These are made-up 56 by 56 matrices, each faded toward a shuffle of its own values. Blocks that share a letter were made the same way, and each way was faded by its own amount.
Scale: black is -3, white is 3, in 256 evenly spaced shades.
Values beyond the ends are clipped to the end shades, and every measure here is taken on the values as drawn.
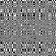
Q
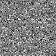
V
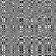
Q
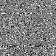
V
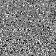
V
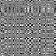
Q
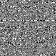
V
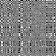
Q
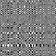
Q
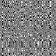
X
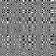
Q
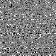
V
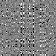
X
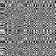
Q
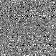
V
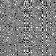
X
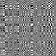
Q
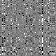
X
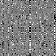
X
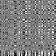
Q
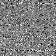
V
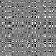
Q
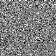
V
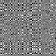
Q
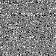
V
